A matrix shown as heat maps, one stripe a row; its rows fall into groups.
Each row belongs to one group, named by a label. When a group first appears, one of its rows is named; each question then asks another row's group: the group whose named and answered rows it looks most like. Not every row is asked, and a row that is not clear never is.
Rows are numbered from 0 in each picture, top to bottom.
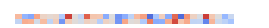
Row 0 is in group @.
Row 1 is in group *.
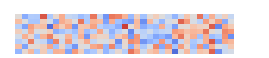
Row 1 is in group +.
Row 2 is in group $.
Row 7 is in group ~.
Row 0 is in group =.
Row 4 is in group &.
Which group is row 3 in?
&
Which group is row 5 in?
$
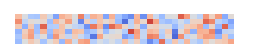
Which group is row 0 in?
+
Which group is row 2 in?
=
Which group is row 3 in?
~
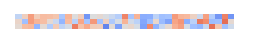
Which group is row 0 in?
&
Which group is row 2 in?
*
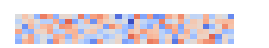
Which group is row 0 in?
+
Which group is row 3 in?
@
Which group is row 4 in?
~
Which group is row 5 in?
~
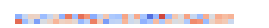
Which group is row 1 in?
=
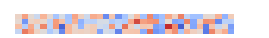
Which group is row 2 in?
*
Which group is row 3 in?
*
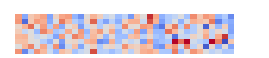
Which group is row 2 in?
*
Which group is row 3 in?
+
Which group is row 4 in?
+
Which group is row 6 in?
*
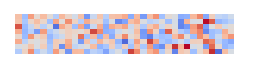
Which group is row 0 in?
=
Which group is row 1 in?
@
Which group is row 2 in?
=
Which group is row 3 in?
=
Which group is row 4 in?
&
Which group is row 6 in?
*
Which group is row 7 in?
~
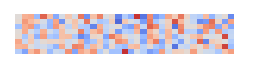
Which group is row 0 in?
+
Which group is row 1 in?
*
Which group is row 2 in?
~
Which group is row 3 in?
+
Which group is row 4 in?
=
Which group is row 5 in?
=
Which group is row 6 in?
+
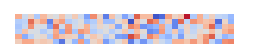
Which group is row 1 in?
~
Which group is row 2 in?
$
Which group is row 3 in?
$
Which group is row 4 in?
@
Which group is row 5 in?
&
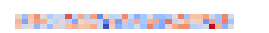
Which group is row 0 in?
&
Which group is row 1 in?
=
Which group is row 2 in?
*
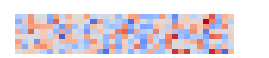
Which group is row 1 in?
~
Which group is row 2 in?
&
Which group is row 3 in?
=
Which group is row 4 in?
*
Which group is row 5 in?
=
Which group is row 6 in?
=
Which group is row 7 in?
*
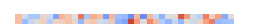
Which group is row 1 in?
@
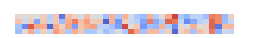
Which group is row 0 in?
*
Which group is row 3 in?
~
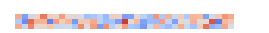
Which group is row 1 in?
$
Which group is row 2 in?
&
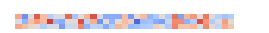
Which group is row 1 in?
&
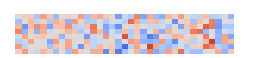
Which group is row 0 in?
+
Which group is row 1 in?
~
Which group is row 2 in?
@
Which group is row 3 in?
=
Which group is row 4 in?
&
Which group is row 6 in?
@
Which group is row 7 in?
+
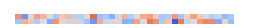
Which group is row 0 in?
@
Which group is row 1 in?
~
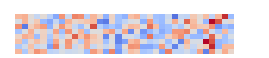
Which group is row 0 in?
+
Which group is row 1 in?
*
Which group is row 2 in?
@
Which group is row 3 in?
&
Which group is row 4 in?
*
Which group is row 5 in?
@
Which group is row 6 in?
$
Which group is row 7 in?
=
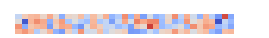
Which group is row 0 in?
&
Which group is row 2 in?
@
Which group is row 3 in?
&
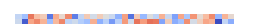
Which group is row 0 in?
$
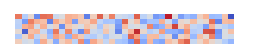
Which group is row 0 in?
+
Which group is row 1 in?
$
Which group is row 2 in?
*
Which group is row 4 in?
~
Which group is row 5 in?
+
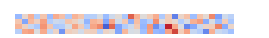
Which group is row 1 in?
=
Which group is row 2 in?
+
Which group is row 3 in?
*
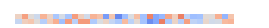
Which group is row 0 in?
+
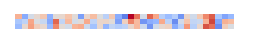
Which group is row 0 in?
@
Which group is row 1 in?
$
